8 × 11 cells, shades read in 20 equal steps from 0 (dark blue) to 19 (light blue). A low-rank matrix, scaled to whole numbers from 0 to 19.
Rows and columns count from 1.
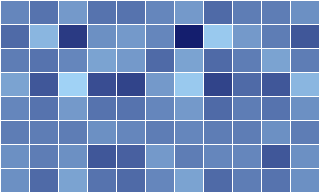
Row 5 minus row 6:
1 -1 3 -3 -2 1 2 -2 0 -3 2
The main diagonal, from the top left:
11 16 11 5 9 10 10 8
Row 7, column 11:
12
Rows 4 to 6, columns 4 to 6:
5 4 13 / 9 9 11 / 12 11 10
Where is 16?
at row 2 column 2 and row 4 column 11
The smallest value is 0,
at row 2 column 7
